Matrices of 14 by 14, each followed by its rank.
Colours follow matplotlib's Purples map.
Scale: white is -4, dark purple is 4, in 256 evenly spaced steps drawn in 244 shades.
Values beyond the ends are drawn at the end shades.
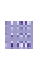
one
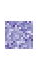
full rank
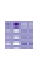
one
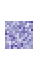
full rank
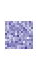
full rank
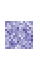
full rank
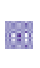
one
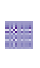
one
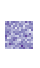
full rank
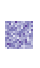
full rank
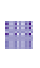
one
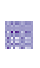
one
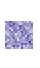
full rank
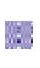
one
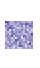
full rank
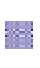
one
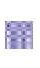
one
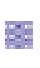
one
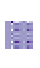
one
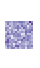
full rank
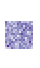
full rank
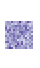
full rank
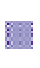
one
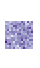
full rank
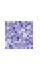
full rank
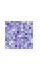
full rank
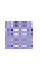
one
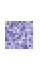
full rank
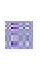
one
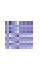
one
